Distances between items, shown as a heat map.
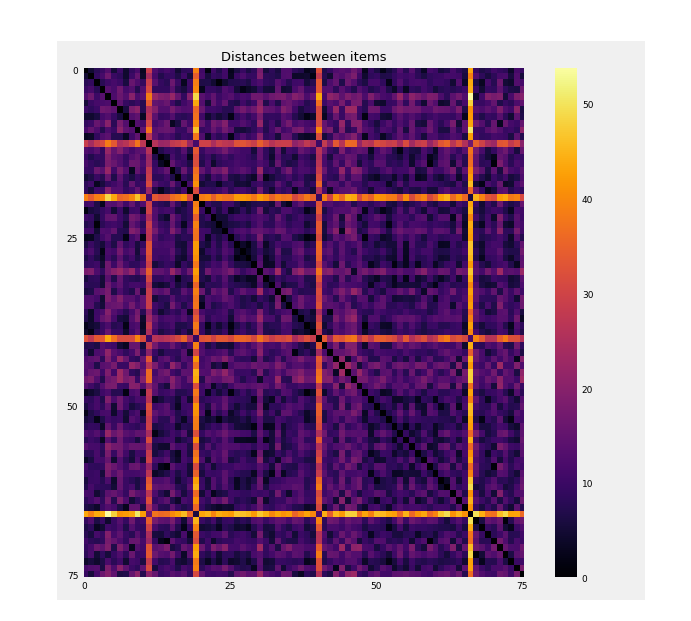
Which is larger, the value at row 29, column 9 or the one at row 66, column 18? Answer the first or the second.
the second
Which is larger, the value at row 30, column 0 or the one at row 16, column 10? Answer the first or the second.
the first
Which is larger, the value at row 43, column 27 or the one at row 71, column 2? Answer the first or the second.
the second
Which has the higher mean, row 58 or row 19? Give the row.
19
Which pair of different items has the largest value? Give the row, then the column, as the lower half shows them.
66, 4
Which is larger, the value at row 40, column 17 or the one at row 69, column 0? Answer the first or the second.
the first
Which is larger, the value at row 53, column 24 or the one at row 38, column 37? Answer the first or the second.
the first
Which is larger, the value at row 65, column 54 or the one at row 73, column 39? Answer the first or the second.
the first
